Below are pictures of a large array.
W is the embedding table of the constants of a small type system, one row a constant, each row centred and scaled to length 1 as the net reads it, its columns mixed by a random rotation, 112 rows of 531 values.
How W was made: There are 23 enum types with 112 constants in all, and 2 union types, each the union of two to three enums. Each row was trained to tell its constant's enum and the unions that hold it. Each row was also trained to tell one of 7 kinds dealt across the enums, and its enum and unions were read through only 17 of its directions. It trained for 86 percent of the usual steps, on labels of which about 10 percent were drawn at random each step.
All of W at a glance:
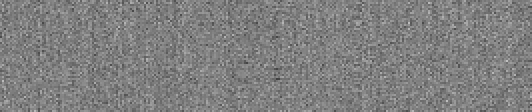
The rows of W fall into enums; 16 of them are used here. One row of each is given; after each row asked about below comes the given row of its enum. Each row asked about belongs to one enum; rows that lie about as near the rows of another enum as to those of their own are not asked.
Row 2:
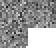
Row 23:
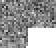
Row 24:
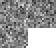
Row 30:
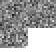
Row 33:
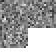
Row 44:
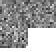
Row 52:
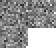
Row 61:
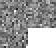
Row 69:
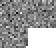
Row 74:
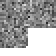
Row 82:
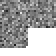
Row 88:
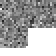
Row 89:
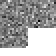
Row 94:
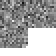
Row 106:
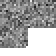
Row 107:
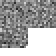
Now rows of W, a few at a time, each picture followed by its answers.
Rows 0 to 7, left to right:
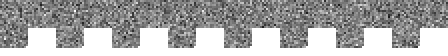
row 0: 107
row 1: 52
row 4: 69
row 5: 106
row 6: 24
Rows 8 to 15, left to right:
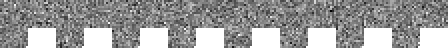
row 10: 106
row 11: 44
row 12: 52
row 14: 94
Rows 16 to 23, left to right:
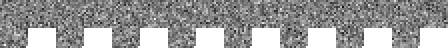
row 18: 44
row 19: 24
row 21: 88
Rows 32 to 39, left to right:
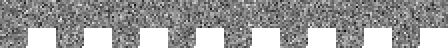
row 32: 94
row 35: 107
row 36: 24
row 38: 23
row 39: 107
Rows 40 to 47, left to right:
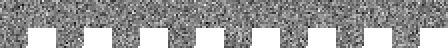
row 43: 107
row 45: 44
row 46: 74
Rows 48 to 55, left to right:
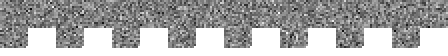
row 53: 30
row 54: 74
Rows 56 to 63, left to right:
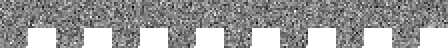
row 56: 88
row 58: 69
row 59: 74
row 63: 23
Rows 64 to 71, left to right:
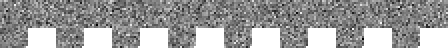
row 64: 106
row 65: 52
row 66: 52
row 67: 30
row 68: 88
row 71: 52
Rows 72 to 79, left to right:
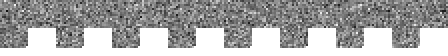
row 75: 69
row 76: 23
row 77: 106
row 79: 88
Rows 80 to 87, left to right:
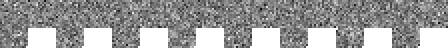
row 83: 30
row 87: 74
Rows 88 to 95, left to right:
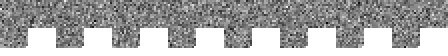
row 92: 106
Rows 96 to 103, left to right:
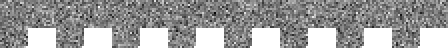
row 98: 69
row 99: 23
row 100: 82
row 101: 61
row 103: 69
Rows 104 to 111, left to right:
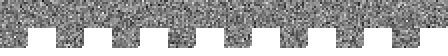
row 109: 74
